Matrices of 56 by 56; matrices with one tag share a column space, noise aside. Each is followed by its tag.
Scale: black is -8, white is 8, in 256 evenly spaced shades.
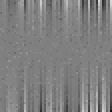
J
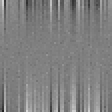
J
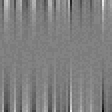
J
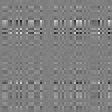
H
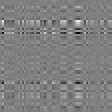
H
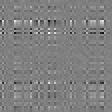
H
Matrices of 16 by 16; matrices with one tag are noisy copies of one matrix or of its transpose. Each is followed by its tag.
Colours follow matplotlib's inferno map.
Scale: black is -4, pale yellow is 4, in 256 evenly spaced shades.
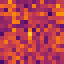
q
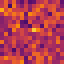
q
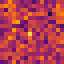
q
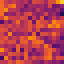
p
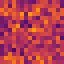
q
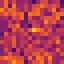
q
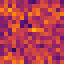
q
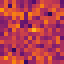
q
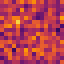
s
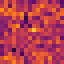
q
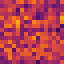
s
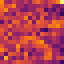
p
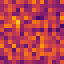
s
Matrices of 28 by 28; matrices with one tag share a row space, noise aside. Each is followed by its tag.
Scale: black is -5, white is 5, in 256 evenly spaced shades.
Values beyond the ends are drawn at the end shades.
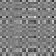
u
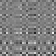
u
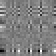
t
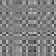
u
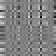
t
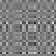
u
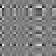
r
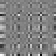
t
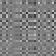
u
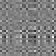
u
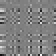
t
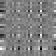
t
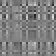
u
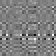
u
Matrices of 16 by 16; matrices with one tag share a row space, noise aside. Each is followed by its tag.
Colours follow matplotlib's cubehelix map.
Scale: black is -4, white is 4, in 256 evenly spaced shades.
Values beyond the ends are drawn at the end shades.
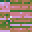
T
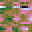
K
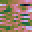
K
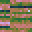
T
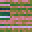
T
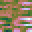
K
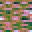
K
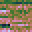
T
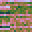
T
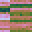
T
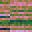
T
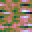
K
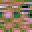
K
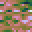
K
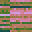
T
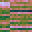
T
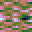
K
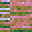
T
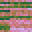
T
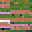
T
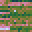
T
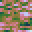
K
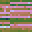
T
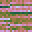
T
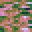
K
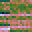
T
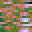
K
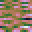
K
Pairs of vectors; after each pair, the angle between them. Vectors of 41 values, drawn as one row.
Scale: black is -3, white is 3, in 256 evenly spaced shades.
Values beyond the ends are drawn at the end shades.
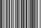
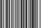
nearly parallel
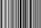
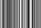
nearly opposite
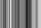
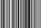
partly aligned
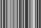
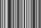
partly opposed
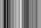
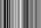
nearly parallel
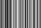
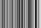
partly opposed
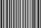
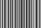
nearly opposite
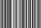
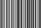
partly opposed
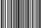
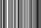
orthogonal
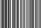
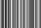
nearly parallel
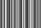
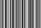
nearly opposite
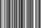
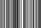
orthogonal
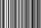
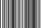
partly aligned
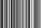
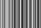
orthogonal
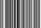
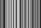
nearly opposite
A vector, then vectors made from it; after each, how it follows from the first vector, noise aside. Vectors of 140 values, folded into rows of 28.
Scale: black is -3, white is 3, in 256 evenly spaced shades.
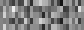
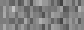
shrunk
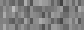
shrunk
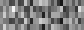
copied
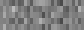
shrunk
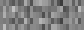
shrunk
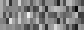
wrapped around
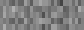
shrunk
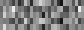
copied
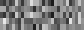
wrapped around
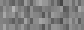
shrunk
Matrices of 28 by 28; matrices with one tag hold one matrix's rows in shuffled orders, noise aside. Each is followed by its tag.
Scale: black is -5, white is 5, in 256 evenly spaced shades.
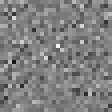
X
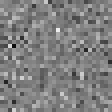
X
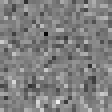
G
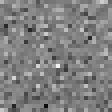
G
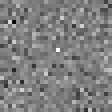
X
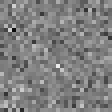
X
